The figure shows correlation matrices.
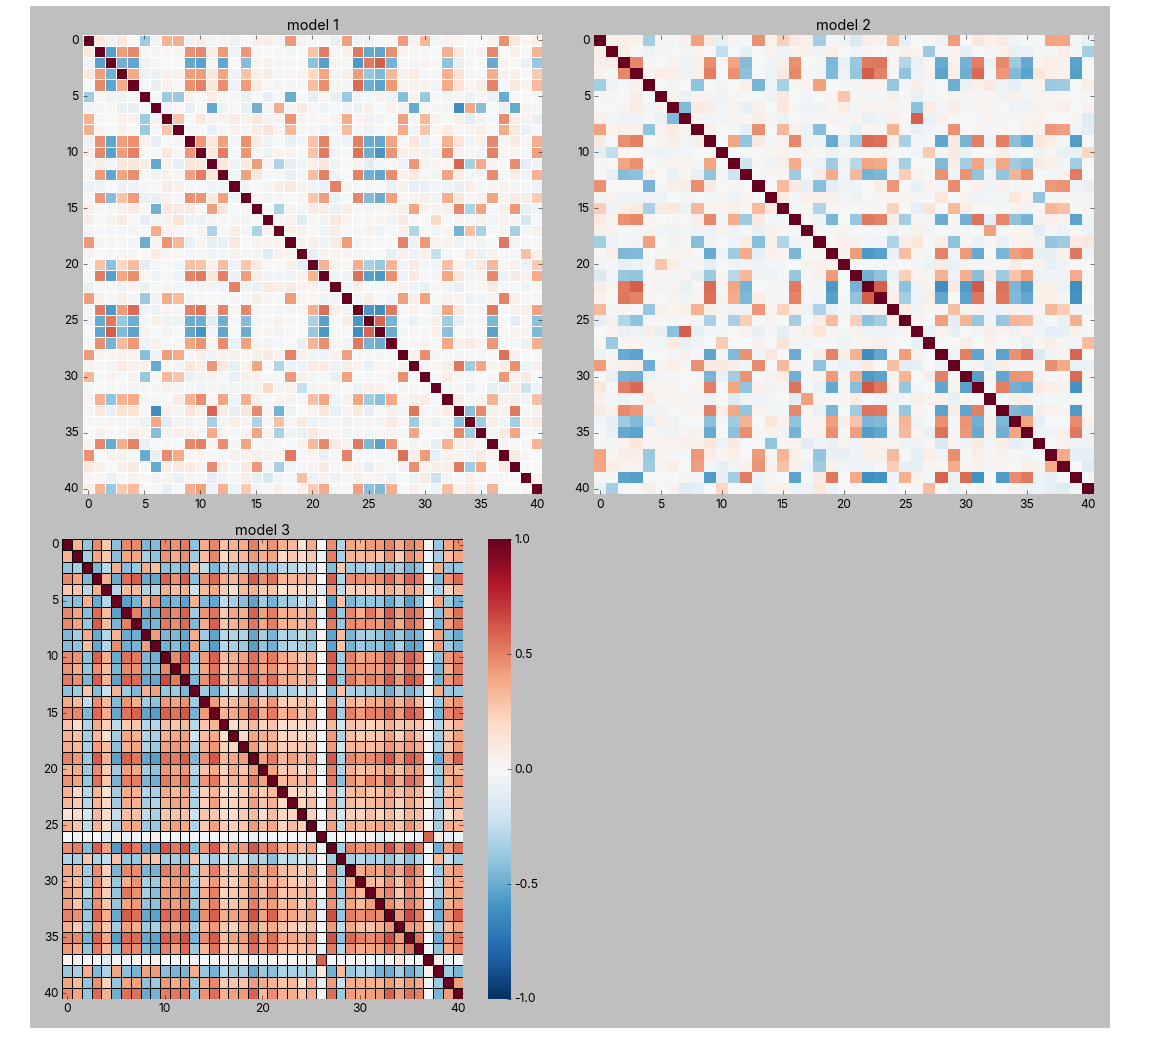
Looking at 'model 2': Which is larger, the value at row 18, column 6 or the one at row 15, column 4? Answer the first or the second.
the first
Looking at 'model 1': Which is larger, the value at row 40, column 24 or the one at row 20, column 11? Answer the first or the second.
the first
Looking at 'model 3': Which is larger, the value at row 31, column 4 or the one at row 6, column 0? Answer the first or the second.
the second
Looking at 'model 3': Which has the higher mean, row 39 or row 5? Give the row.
39
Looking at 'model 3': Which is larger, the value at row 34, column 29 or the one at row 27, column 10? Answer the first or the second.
the second
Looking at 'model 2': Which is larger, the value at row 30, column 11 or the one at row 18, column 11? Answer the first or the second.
the second
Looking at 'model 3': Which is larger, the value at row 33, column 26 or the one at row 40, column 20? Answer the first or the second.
the second
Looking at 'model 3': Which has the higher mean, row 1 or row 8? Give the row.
1
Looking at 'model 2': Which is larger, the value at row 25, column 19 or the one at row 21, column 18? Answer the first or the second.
the first
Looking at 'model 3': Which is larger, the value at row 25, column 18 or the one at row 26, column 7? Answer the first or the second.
the first
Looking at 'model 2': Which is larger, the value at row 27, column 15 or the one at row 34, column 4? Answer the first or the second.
the first
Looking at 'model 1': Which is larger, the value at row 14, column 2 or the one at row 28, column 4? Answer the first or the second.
the second
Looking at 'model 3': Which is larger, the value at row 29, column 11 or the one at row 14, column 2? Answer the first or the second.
the first
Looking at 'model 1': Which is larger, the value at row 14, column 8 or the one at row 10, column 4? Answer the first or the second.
the second
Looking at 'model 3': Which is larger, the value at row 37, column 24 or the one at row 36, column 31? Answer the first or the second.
the second
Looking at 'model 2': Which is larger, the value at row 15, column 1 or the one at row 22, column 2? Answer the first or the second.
the second
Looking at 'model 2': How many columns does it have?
41
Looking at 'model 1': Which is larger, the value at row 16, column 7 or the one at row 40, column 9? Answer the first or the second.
the second
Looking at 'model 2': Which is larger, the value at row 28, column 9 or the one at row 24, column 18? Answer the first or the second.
the second
